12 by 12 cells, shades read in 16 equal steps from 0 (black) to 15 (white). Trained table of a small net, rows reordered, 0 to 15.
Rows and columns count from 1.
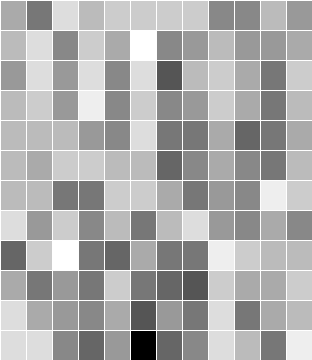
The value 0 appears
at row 12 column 6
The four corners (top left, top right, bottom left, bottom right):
10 9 13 14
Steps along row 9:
up up down down up down same up down down same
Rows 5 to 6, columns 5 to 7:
8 13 7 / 11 11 6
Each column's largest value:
13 13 15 14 12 15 12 13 14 12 14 14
